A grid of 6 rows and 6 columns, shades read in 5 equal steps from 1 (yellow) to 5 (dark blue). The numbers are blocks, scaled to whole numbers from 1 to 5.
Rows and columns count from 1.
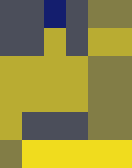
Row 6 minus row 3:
1 -1 -1 -1 -2 -2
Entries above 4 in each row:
1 0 0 0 0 0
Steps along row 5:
up same same down same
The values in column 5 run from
1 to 3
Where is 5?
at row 1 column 3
